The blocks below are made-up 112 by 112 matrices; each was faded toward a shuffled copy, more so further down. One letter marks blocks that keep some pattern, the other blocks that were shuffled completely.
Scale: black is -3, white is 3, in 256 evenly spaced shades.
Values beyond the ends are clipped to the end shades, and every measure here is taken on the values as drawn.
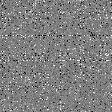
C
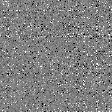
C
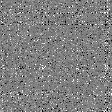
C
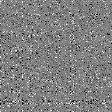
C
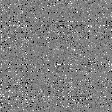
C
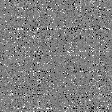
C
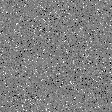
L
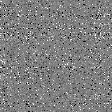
C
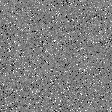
L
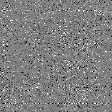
C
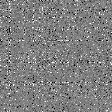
C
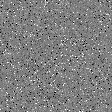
L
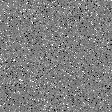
L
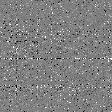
C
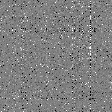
C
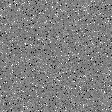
L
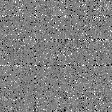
C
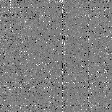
C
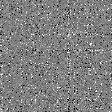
C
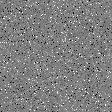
L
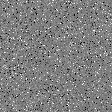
L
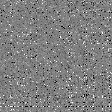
C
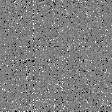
C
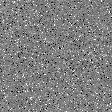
L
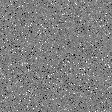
L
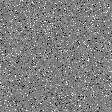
L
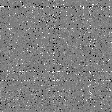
C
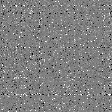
C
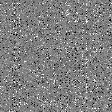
C
